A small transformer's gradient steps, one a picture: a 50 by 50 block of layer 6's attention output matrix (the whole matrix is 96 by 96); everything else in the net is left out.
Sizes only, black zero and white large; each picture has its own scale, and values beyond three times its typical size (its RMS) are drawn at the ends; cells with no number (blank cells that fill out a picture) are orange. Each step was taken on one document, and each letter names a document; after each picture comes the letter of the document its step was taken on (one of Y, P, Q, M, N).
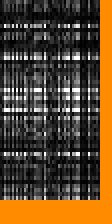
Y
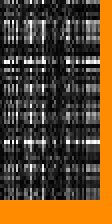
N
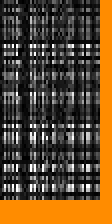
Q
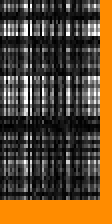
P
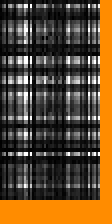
P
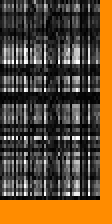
Y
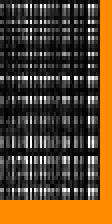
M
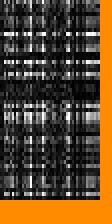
N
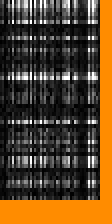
M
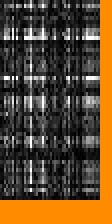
N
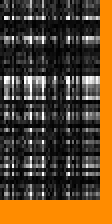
N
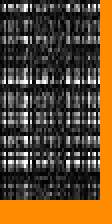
P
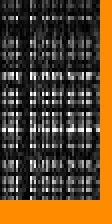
Q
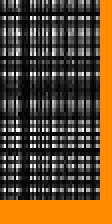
Q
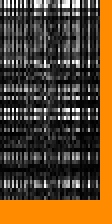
Y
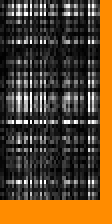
M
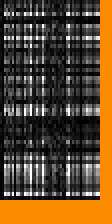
N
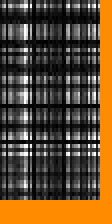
P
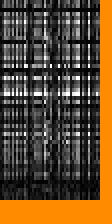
Y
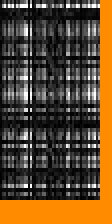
P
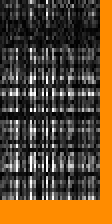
Q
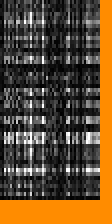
N
